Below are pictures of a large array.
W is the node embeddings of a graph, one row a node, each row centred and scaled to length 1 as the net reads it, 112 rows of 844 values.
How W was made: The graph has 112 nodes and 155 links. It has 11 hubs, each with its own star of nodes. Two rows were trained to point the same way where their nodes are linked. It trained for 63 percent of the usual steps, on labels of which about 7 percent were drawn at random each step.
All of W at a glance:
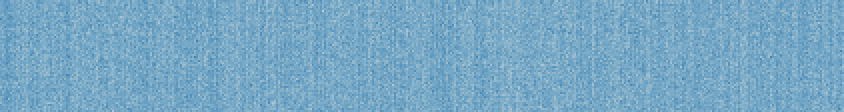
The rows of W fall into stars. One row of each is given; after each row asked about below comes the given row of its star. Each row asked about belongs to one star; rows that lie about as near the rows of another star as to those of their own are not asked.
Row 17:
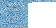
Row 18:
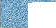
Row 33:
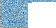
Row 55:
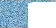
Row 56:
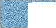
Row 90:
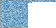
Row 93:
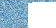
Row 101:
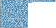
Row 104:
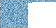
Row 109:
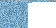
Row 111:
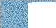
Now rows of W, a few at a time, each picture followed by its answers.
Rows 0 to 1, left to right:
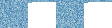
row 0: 111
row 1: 104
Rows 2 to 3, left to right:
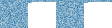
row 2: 104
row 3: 111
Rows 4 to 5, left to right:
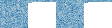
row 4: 93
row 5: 18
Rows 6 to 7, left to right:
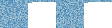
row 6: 33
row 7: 104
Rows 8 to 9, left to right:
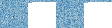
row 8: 101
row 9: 111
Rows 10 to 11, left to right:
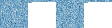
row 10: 17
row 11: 93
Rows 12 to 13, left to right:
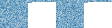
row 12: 109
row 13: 56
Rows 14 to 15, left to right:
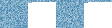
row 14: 56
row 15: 111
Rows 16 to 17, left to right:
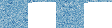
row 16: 33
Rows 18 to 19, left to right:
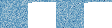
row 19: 90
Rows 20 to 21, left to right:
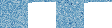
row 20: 104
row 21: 33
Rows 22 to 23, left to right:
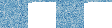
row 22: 93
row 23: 17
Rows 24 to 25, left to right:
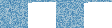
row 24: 18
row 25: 90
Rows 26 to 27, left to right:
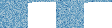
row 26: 90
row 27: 93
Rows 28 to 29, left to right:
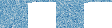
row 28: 93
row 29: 104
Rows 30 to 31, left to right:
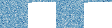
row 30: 56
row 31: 56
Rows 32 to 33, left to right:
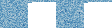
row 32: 33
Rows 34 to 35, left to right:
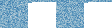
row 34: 33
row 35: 17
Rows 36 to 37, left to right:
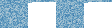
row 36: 90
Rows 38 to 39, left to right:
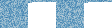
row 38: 55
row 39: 18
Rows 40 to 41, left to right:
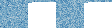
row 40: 33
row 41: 93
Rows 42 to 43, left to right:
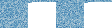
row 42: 109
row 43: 104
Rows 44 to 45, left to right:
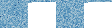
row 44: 109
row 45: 104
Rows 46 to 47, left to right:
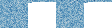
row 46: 93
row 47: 111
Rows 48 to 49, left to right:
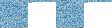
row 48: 104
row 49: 56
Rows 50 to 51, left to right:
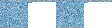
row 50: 101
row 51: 55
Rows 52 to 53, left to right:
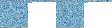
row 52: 18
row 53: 17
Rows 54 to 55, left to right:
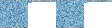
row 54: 56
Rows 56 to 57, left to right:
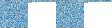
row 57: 56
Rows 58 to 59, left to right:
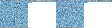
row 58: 90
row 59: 109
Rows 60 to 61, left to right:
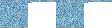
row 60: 33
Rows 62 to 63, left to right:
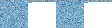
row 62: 104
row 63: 33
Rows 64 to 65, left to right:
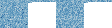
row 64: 109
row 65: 109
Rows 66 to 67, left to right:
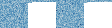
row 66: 93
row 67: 111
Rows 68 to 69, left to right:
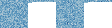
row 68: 90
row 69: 56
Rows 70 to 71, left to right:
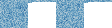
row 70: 55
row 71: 111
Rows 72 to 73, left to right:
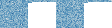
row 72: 17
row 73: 109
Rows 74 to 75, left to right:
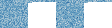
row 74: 101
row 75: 56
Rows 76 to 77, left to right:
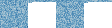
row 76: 18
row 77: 17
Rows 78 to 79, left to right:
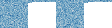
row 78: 104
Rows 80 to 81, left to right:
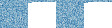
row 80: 101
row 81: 111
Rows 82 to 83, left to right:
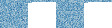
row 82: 55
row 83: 101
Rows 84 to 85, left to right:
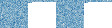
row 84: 90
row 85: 18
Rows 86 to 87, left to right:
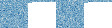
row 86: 93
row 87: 101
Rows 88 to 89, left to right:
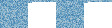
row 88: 17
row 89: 17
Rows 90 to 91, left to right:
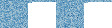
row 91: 104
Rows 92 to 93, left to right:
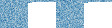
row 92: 90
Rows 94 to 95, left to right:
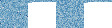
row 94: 18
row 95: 111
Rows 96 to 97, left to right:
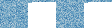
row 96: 56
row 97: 104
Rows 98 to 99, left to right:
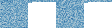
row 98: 33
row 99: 55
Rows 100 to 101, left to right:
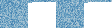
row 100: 18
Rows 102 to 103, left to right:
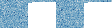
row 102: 93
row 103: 101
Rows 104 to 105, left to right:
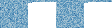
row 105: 90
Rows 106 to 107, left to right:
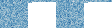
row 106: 17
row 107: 101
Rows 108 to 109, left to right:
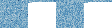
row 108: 109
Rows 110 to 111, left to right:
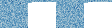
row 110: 18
